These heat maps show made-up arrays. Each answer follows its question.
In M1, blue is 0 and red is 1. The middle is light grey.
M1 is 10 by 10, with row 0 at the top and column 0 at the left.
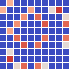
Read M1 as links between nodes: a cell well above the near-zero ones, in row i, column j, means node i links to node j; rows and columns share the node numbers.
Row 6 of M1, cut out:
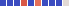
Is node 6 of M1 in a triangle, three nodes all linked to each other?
yes
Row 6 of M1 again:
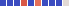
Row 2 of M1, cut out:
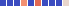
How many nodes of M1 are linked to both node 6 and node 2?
3
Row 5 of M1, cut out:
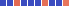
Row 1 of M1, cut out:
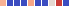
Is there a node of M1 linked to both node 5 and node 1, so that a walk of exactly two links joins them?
no
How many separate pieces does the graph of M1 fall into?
2
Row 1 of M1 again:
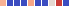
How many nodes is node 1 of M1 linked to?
4
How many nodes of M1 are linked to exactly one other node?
4
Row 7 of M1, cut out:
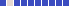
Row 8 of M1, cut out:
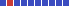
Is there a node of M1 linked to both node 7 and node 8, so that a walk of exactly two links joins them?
yes
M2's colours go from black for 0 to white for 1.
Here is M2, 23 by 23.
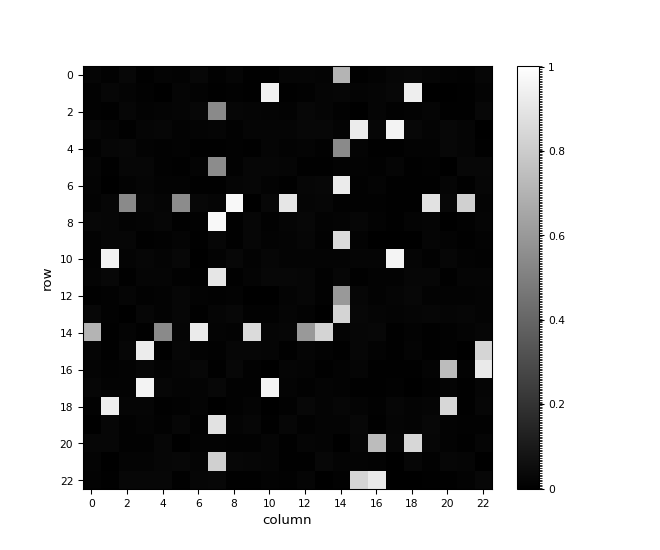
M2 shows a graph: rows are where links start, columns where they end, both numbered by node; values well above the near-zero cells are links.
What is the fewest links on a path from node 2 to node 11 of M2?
2
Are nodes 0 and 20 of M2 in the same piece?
no
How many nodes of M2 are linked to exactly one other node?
12
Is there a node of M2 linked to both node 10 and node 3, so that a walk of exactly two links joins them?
yes
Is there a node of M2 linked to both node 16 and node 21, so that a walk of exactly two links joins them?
no
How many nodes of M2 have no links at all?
0
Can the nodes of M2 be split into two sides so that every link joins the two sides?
no
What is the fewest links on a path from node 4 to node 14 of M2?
1
